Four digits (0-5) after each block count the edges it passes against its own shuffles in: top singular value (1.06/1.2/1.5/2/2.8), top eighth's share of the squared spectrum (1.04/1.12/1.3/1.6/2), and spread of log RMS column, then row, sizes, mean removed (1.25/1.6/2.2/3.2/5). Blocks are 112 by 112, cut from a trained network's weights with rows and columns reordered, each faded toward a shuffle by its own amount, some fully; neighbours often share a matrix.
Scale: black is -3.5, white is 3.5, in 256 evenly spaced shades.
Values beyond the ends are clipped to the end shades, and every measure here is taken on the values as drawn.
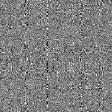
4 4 3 2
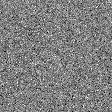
0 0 0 0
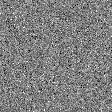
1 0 0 0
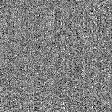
3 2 0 1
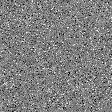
1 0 0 0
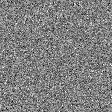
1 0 0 0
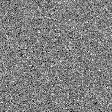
2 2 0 1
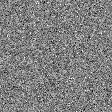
0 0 0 0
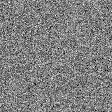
0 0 0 0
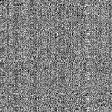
4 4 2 3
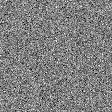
2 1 0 0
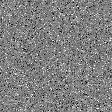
1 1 0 0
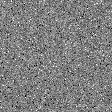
0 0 0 0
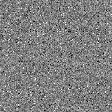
3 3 1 1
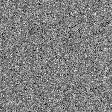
2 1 0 0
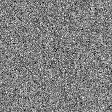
2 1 0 0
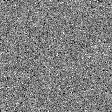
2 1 0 0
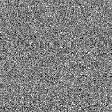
3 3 1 2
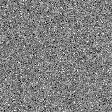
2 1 0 0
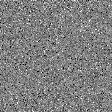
3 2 0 1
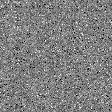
3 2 0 1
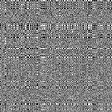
5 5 3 4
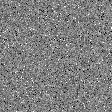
0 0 0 0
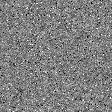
2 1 0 0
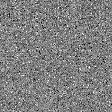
3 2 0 1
